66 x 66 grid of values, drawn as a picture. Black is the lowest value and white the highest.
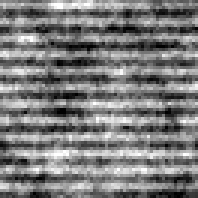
Horizontal stripes repeat 12 times down the table. On average the colour sits 50% of the way up the scale. The grain runs across in streaks.
